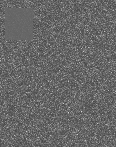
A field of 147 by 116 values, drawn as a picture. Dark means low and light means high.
Calmest part: top left. Average level on the scale: 40%. Grain: fine. Odd patch: calmer, in the top left. Slope: none.
